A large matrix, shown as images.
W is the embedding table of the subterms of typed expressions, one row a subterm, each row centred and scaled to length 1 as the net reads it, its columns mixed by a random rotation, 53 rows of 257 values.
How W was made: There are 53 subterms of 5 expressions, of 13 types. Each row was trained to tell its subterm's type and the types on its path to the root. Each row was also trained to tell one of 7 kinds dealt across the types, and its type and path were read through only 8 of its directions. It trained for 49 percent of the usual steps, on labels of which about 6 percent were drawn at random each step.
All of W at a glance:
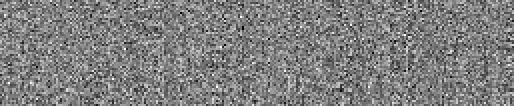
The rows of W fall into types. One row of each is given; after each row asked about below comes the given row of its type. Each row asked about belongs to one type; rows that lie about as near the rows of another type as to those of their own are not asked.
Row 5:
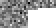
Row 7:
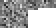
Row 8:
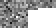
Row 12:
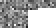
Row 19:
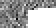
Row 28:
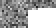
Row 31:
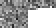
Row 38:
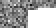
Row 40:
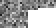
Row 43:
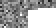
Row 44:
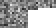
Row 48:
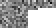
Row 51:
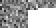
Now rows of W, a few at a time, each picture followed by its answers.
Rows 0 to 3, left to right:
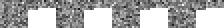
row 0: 28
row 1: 7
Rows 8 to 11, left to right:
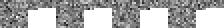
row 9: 43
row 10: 7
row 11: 38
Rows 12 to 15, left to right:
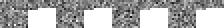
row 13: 40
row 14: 28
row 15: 5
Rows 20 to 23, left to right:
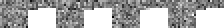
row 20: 12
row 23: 44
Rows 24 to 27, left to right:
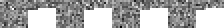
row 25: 12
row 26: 12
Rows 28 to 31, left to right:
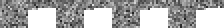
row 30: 28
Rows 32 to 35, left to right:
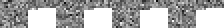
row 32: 5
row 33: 31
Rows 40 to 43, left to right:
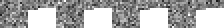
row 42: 43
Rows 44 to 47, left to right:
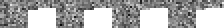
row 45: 44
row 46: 31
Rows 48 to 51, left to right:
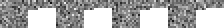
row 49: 51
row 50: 7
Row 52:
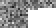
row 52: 5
